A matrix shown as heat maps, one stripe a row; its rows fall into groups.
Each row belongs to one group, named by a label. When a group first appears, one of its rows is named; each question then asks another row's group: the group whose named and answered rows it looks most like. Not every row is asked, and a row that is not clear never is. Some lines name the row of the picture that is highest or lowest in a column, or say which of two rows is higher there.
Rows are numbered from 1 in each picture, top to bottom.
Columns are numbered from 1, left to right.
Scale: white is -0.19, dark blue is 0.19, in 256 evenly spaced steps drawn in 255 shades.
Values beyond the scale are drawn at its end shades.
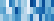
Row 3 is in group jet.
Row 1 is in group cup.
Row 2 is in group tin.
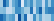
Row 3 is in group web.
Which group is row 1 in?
jet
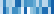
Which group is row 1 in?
jet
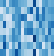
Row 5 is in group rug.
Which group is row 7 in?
jet
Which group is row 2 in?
rug
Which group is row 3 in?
tin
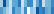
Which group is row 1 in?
jet
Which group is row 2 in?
tin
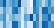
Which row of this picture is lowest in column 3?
3
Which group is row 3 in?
rug
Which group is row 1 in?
web
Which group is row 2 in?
tin
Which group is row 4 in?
tin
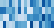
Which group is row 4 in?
jet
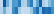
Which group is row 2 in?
tin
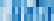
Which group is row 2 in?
rug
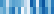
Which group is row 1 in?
cup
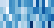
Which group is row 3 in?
jet
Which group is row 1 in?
rug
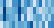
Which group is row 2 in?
web
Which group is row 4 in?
rug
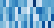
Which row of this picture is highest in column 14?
2
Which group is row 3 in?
cup
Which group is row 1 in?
web
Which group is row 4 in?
rug
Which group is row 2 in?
cup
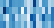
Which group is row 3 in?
cup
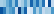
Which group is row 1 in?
rug
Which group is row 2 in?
web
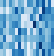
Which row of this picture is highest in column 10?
1
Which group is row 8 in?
tin
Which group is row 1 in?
rug
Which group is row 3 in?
cup
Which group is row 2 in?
tin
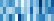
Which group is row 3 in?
cup
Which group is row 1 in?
cup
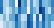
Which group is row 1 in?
cup
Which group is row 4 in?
rug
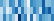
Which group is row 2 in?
tin
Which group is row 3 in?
cup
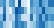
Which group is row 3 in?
jet
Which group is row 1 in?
cup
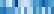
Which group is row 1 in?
tin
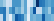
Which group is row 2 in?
web
